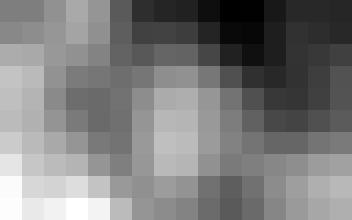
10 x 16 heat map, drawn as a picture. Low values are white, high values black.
Lone odd cells: none. Ninth with the lowest average: bottom left. Slope: up to the top right. Histogram: bell-shaped. Calmest part: top right. Average level on the scale: 50%.
